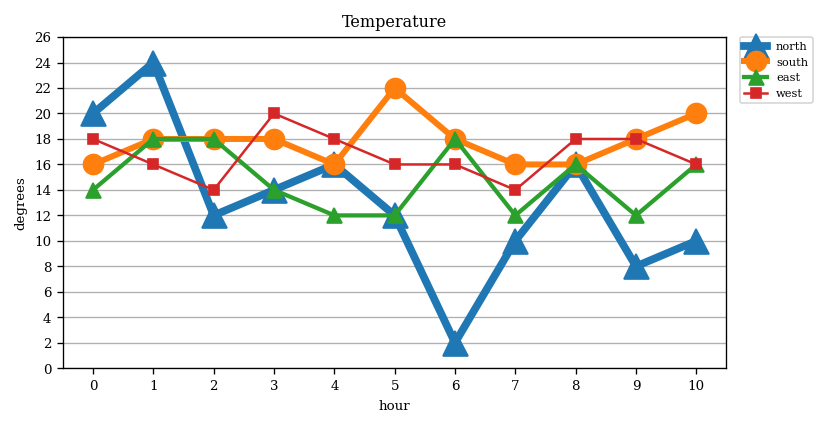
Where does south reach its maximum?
5
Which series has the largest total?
south
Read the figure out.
Title: Temperature
x-axis: hour, ticks 0 1 2 3 4 5 6 7 8 9 10
y-axis: degrees, ticks 0 2 4 6 8 10 12 14 16 18 20 22 24 26
Legend: north, south, east, west
Values:
north: 20 24 12 14 16 12 2 10 16 8 10
south: 16 18 18 18 16 22 18 16 16 18 20
east: 14 18 18 14 12 12 18 12 16 12 16
west: 18 16 14 20 18 16 16 14 18 18 16
